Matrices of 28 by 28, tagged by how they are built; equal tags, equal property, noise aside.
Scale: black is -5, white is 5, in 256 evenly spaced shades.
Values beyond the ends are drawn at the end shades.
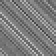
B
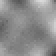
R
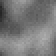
R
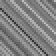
B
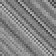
B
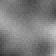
R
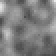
R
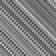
B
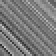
B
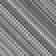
B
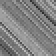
B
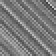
B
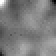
R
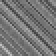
B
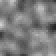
R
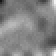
R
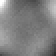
R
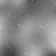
R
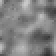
R
